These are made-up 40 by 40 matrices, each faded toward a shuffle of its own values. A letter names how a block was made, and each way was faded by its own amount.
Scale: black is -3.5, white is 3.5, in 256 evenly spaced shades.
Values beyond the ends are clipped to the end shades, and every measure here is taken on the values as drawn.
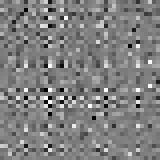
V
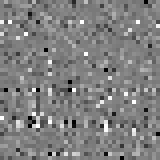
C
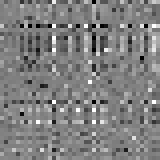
V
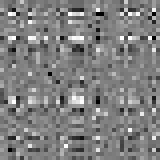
V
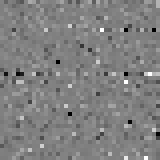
C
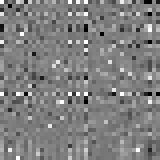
V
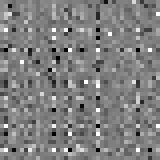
V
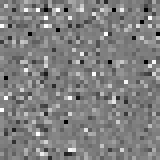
C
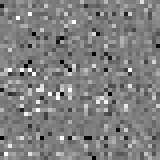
C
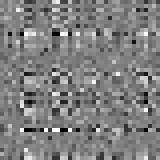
V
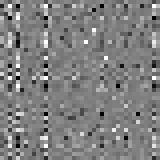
V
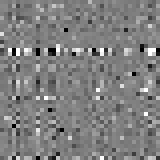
V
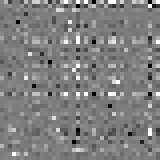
V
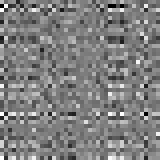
V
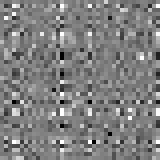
V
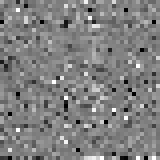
C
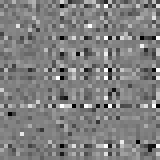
V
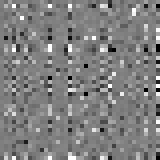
V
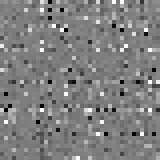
C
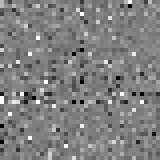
C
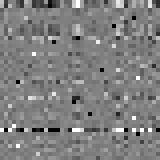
V
